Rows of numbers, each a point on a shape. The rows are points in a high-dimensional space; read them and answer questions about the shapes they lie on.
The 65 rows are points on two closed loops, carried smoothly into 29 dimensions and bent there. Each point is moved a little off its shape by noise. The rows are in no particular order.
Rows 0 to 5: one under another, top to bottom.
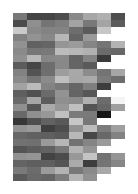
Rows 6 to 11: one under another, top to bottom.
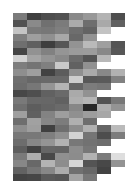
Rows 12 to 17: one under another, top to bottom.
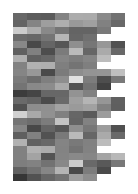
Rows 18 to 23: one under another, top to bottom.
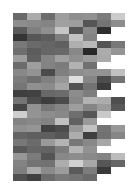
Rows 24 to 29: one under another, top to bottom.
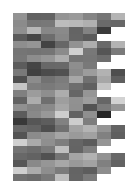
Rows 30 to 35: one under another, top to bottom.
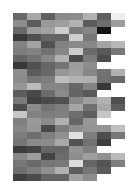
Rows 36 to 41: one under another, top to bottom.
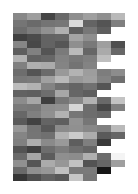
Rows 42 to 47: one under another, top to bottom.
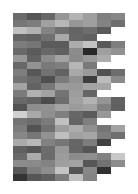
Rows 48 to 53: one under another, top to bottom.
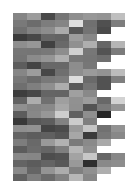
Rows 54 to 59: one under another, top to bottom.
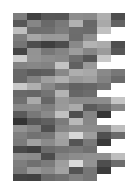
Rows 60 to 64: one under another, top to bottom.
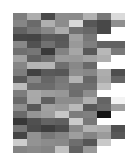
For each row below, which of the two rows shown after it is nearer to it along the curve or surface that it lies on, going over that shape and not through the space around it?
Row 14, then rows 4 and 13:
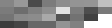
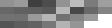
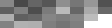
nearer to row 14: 4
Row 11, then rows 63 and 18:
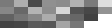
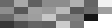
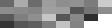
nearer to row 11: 63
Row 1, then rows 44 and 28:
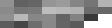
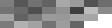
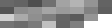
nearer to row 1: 28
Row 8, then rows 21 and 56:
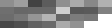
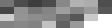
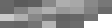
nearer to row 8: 56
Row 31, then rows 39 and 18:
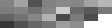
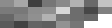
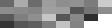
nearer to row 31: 18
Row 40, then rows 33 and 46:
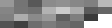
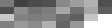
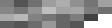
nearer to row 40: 46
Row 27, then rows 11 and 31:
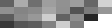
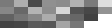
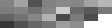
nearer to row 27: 31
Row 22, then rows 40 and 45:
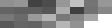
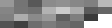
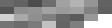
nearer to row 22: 40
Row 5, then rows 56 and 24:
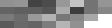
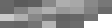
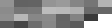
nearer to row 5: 24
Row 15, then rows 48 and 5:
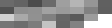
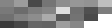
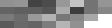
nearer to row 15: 48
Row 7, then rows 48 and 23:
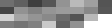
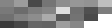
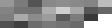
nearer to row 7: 23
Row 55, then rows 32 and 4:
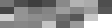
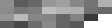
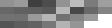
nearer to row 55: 32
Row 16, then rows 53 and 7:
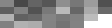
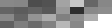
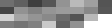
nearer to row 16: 7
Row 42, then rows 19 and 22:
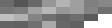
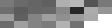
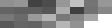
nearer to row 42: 22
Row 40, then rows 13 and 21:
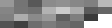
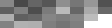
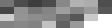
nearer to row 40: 21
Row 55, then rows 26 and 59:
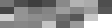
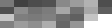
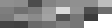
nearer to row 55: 26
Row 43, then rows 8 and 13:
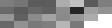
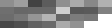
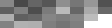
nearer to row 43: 8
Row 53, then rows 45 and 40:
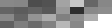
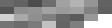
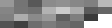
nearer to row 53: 40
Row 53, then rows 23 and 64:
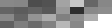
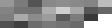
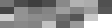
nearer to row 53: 23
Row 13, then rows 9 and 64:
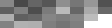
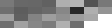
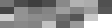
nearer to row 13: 64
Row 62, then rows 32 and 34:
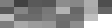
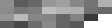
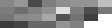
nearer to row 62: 32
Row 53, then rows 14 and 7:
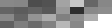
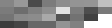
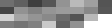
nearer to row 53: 14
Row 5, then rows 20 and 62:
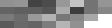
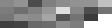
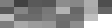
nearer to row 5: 20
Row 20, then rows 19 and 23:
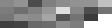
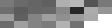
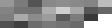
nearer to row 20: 23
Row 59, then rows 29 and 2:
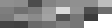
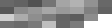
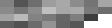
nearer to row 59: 2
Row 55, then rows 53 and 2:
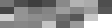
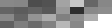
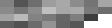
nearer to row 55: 2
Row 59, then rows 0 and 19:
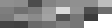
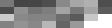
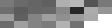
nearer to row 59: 19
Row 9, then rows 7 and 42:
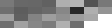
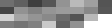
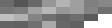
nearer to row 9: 7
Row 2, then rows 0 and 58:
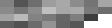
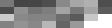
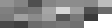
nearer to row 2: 58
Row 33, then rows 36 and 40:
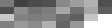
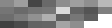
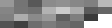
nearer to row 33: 40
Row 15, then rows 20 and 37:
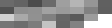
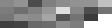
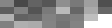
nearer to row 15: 37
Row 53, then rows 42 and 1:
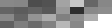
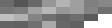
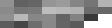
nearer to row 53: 1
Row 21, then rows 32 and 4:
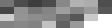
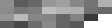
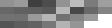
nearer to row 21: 32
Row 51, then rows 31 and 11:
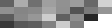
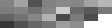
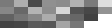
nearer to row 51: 31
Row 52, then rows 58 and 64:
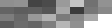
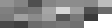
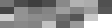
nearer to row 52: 58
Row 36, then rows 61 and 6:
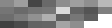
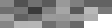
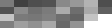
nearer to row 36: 61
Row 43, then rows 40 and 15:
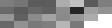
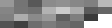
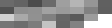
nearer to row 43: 40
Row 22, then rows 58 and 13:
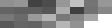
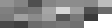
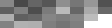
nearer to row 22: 58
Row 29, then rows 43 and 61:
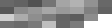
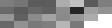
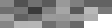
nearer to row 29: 61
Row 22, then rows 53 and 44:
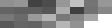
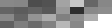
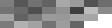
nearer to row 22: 53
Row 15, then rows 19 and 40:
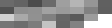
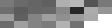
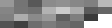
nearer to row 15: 40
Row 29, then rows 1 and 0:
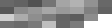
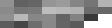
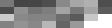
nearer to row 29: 0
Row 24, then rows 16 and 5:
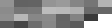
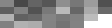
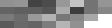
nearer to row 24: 5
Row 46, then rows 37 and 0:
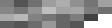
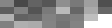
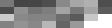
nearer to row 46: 0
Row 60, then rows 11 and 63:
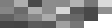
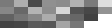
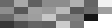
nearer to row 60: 11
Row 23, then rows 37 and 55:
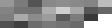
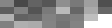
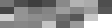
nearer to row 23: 55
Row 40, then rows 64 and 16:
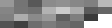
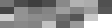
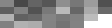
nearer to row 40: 64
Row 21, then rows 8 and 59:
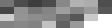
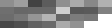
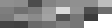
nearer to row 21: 59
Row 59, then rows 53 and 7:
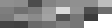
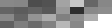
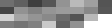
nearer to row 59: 53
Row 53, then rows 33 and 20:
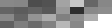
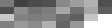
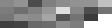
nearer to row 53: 20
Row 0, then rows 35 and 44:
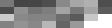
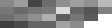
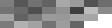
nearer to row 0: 44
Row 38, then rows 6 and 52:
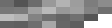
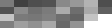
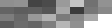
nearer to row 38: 6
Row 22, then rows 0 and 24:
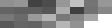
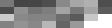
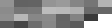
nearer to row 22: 24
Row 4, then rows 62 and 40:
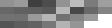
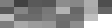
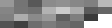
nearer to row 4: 40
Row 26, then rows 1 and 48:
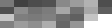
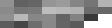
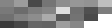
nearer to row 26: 1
